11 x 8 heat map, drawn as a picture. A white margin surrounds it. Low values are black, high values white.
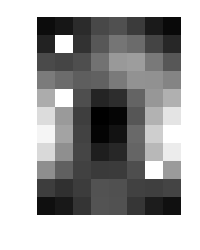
Stripes: none. Calmest part: bottom middle. Ninth with the highest average: middle right. Lone odd cells: 3, each higher than its neighbours. Slope: none. Average level on the scale: 40%.
